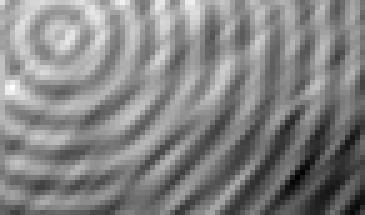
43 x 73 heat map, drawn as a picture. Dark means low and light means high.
The bottom right is the ninth with the lowest average. Neither half mirrors the other. The field climbs toward the top left. There are no lone odd cells. Concentric rings centre on the top left.
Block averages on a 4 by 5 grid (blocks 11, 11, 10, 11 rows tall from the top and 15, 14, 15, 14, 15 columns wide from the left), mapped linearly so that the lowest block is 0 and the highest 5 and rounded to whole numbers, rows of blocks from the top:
5 5 4 4 3 / 5 4 4 3 3 / 3 3 3 2 1 / 3 2 2 1 0
